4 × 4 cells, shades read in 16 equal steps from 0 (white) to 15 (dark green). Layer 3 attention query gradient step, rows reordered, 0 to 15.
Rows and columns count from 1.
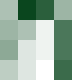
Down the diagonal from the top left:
5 5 1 12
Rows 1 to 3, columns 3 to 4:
13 6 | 1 11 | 1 11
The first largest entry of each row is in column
2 4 4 4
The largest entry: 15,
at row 1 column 2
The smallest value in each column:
4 2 0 6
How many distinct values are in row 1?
4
